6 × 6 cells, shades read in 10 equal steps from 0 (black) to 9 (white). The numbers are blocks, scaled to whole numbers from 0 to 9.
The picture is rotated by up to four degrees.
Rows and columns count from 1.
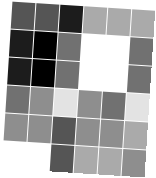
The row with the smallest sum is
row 1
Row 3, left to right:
1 0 4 9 9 4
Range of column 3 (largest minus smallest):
7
